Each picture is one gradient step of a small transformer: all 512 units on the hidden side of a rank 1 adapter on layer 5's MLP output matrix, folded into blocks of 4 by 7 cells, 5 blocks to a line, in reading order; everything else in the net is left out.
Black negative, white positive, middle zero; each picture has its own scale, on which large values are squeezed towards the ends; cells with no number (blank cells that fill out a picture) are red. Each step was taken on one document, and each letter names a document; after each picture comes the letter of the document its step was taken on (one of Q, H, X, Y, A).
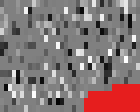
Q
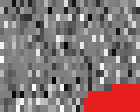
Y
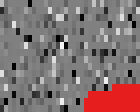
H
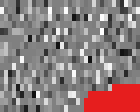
H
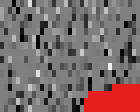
Y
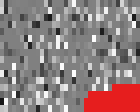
H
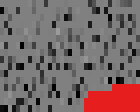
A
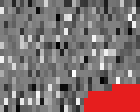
Y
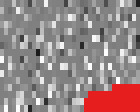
Y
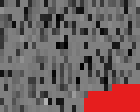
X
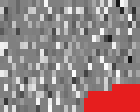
H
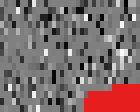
Q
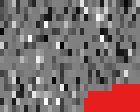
X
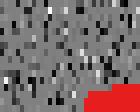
Q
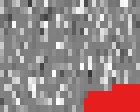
X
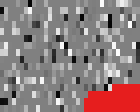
H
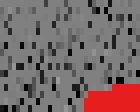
A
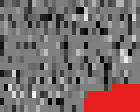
Q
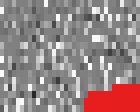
Y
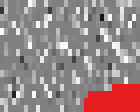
H
